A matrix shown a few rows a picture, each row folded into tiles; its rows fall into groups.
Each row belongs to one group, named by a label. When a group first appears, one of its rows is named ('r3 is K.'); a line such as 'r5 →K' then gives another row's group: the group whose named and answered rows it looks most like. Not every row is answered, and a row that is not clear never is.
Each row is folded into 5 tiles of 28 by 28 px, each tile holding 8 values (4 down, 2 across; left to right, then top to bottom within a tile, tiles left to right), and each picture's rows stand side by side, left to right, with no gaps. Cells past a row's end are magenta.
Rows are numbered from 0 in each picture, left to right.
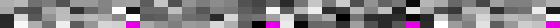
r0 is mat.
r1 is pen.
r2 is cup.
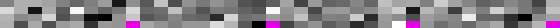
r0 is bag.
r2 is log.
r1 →pen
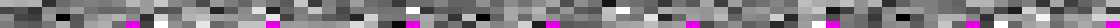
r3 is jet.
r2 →pen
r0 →jet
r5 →log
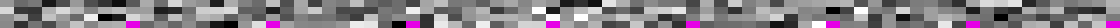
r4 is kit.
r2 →pen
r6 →jet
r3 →mat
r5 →log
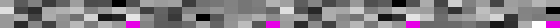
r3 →log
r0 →bag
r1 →jet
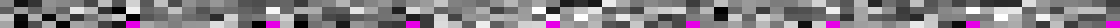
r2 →cup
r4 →kit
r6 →pen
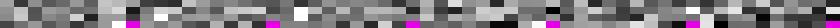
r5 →cup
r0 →log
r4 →pen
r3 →log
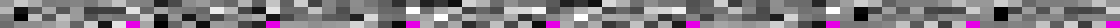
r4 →kit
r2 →pen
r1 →cup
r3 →kit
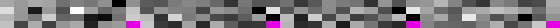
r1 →cup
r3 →bag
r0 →bag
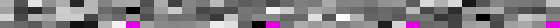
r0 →log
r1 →pen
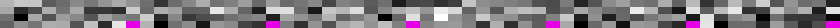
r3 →kit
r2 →bag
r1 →cup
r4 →cup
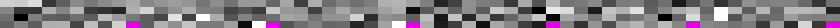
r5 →kit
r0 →jet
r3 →cup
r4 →bag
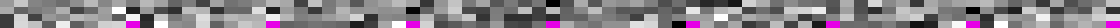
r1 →mat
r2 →log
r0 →mat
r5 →kit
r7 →mat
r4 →pen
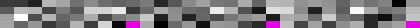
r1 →cup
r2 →bag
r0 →kit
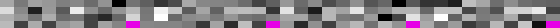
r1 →kit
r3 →kit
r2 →bag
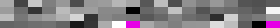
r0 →log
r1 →pen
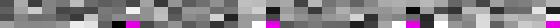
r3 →mat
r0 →pen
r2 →log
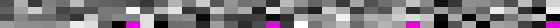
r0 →pen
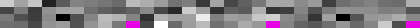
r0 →jet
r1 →mat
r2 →jet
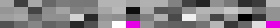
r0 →log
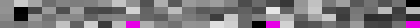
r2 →cup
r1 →pen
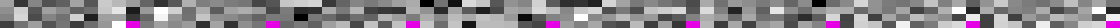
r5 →bag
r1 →kit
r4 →kit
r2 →jet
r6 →mat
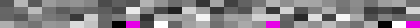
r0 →pen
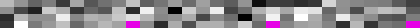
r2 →kit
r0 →mat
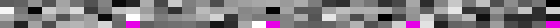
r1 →log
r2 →bag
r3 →cup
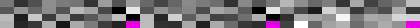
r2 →mat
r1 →cup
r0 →cup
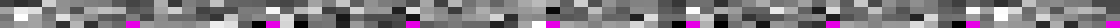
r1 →pen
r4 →pen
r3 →log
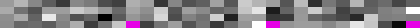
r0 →bag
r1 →log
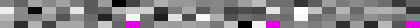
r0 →bag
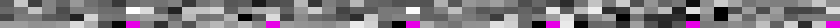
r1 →bag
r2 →pen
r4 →cup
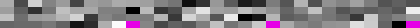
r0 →log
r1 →bag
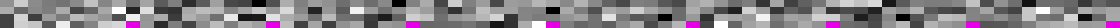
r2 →bag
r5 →mat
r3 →log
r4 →bag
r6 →jet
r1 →bag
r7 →bag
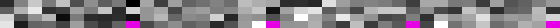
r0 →cup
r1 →log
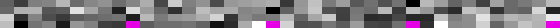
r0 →cup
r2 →cup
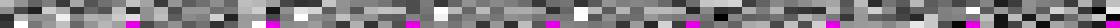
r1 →log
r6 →pen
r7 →cup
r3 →kit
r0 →mat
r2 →kit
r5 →jet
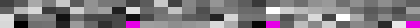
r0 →cup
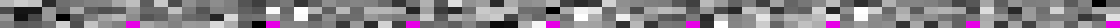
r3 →log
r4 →kit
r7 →bag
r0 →jet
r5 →mat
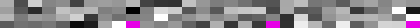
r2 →mat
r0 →log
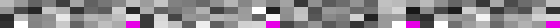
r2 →log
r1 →mat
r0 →mat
